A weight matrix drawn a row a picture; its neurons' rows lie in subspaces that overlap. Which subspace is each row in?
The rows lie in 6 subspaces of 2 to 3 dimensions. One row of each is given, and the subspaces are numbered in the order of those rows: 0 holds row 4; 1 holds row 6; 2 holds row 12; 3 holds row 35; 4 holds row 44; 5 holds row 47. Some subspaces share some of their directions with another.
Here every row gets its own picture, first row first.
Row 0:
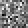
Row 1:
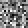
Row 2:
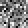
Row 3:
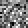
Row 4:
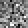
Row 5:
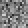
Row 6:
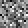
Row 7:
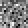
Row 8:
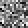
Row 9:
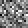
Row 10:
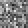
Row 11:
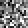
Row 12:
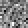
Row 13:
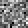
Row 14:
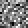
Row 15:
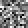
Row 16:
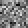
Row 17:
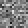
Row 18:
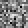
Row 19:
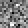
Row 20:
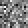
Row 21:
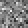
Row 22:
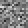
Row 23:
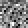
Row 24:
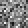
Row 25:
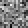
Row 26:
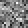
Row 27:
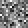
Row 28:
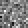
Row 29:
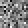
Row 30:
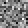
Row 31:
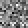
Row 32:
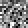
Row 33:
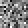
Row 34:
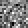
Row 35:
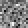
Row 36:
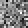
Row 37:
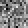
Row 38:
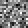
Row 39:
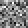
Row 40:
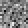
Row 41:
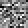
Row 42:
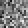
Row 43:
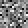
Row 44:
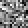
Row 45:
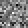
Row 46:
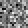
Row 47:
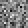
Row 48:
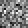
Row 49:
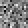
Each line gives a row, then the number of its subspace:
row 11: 0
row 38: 0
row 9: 1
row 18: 5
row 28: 2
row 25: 4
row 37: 5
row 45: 4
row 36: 0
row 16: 2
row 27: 1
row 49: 3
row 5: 5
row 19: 0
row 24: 5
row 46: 4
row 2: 5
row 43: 1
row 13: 4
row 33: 3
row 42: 0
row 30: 0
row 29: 3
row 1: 5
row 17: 1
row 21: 4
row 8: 4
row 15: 1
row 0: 5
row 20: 3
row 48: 1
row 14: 3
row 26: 4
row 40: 2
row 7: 0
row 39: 2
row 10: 5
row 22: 1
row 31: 4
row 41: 1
